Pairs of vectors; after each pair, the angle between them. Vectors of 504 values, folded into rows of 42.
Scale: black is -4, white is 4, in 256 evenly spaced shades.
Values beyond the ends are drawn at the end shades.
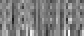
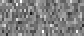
orthogonal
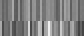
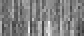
nearly parallel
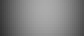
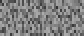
orthogonal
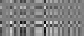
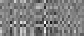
nearly opposite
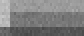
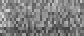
partly aligned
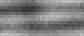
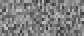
orthogonal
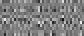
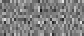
nearly parallel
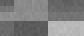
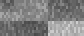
nearly parallel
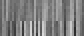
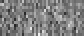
partly aligned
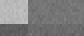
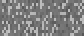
orthogonal
